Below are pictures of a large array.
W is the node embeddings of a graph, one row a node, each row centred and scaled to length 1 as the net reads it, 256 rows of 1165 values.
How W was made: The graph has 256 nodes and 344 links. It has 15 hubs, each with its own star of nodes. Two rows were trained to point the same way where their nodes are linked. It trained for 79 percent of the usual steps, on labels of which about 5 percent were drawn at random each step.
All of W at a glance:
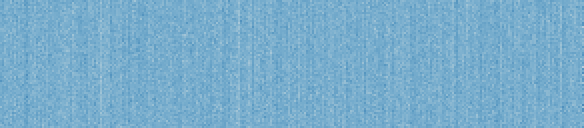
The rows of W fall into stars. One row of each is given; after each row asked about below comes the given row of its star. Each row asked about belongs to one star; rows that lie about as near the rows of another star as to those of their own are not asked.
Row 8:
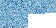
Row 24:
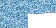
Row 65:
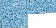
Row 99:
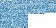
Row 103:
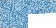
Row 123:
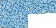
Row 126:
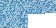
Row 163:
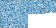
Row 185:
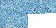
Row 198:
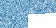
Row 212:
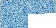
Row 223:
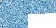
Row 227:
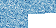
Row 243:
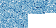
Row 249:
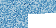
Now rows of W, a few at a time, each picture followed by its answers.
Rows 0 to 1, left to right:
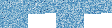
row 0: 163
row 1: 212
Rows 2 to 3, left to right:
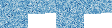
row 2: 103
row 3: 8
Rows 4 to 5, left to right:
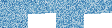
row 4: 198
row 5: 249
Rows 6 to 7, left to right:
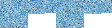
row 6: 212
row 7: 103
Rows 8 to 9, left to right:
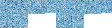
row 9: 249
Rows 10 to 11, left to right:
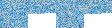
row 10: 24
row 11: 243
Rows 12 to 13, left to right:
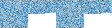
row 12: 163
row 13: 243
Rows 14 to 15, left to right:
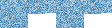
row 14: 198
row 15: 185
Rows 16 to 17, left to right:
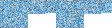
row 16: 126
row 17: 8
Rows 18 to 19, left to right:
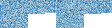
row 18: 99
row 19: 243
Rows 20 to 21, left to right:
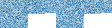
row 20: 212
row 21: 249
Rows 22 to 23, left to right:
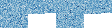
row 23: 99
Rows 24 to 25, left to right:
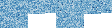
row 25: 243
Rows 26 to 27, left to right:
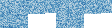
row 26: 223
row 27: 103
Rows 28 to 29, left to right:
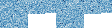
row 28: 185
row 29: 163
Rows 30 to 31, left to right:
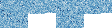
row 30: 123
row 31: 212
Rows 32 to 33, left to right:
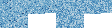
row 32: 185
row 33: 212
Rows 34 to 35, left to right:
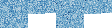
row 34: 103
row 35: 65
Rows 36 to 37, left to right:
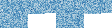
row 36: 249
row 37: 65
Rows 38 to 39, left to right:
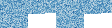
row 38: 8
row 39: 243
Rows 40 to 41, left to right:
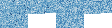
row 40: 65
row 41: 227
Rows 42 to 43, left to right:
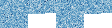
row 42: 103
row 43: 198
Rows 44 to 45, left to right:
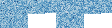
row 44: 65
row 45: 212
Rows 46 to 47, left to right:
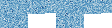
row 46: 212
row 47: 65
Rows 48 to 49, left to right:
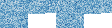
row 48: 227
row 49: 223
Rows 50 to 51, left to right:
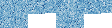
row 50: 126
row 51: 243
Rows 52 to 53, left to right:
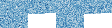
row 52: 198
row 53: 24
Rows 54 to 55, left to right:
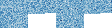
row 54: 185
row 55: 227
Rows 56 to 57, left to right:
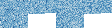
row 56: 198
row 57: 24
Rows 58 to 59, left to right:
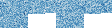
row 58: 223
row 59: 65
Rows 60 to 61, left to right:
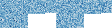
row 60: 223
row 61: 65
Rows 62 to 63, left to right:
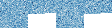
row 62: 223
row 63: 227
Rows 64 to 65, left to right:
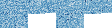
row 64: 65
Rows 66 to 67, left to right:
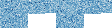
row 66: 198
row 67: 212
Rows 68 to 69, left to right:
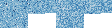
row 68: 103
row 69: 249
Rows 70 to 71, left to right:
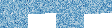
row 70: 126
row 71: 249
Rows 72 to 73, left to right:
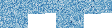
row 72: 243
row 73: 249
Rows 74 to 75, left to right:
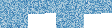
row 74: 223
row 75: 198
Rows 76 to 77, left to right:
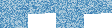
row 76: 24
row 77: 243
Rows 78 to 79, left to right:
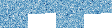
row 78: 198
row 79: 8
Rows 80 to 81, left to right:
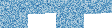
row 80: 198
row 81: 24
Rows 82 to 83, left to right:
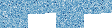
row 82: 8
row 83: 198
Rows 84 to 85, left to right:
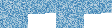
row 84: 8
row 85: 8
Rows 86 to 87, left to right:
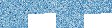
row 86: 223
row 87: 227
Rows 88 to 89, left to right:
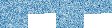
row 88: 185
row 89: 126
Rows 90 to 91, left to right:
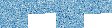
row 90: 163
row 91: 212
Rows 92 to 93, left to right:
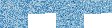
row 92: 227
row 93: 65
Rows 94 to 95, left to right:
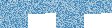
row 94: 198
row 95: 223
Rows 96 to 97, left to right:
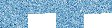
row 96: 24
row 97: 249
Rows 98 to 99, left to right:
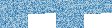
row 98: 185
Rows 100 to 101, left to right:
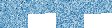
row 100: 24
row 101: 185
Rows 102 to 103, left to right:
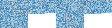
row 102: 24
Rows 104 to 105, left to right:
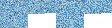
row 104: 123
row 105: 227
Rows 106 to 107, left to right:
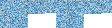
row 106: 198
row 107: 198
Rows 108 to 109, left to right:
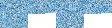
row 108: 8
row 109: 103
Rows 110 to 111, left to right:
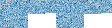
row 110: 227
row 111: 126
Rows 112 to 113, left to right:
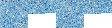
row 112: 198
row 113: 212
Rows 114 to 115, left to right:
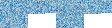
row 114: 103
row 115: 24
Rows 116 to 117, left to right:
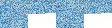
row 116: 99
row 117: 99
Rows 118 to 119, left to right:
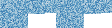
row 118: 212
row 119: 198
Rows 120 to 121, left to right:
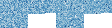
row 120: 126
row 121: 99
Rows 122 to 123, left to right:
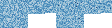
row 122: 126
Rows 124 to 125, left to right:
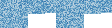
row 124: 243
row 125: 99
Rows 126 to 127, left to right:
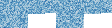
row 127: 65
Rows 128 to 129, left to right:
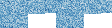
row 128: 185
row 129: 123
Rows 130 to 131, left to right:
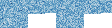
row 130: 126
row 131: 123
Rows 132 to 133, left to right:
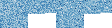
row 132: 227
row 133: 227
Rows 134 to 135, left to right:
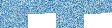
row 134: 24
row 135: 8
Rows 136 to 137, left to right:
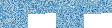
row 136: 126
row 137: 65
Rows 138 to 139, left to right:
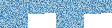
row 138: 223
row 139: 126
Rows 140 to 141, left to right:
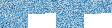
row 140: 163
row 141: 24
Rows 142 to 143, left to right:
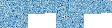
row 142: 212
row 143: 103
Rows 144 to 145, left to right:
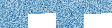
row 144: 223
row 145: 65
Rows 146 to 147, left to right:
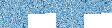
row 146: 243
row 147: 227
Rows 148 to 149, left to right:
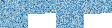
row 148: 243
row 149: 249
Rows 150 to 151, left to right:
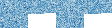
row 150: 223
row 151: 243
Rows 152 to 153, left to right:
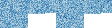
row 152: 103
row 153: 212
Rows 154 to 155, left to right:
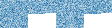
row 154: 198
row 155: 243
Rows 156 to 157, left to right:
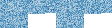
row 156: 227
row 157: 103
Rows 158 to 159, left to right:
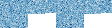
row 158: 103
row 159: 24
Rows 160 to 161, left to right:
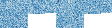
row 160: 212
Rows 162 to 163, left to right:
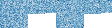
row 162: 65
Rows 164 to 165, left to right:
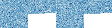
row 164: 249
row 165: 227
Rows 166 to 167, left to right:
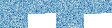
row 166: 123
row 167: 24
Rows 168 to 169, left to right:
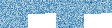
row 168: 126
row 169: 198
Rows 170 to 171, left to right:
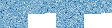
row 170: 123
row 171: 223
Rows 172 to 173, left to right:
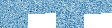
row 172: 163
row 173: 223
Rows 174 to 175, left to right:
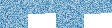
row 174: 185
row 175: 163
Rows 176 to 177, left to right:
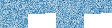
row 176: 243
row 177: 212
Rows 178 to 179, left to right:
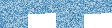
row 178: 185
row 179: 99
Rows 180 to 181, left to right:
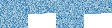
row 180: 123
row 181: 126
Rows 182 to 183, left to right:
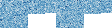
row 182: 223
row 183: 163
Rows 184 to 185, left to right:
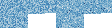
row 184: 249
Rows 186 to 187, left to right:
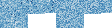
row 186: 24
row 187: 163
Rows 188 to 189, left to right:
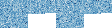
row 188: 103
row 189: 126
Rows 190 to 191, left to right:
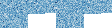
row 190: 8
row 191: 65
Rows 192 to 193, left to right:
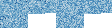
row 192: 126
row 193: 212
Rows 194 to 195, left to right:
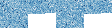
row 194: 243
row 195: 24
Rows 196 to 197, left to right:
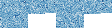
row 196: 223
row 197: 198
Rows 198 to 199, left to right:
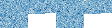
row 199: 212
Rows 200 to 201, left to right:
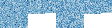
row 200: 103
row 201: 99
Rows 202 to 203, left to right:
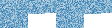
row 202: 24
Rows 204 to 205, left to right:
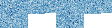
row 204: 8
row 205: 198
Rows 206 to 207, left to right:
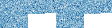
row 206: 185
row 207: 227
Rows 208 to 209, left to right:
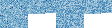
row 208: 227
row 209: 65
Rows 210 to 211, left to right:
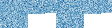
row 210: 126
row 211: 103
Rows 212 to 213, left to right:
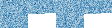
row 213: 243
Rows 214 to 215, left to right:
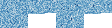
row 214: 212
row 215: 249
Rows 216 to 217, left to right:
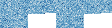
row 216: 227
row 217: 249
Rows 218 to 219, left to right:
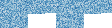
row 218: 243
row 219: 126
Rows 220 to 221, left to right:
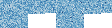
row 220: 223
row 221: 223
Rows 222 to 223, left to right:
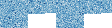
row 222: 198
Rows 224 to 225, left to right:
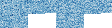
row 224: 243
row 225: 8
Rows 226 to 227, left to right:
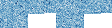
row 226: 227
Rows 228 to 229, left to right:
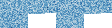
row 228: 223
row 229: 24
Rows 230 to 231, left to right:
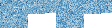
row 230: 8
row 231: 103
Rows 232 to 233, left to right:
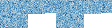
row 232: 126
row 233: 65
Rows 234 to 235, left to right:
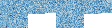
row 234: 8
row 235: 243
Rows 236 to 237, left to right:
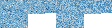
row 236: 163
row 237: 227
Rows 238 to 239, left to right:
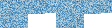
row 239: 223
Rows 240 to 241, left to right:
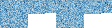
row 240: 163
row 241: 227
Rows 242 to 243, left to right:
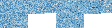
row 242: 99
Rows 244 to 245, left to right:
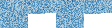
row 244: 243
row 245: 198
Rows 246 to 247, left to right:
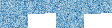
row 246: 212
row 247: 243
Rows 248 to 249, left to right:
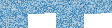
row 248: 227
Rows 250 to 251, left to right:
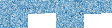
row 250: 24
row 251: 223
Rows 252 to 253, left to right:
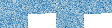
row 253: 223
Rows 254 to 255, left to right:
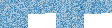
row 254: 126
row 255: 103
